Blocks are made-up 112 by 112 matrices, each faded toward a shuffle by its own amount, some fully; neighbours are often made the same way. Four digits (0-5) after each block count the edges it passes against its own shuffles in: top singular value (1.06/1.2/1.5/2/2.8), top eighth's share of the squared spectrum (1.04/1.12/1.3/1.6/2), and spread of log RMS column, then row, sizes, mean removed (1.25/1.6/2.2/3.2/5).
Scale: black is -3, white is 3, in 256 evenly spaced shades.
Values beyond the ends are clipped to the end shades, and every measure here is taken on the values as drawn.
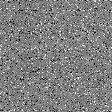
0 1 0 2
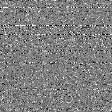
2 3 0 3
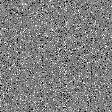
0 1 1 0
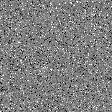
0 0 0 0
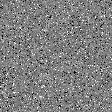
0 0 1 0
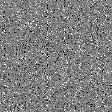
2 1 2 0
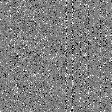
2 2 3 0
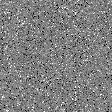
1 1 1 0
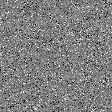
0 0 0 0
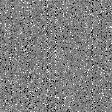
2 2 3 0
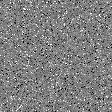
0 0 0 0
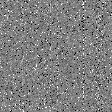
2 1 2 0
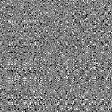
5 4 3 3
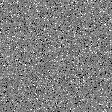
2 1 0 0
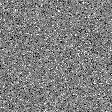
0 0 0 0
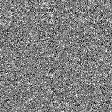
3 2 1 1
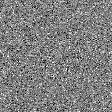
3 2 0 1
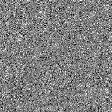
4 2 1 1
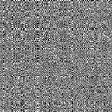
5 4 3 3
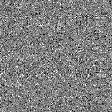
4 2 1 1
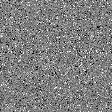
1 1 1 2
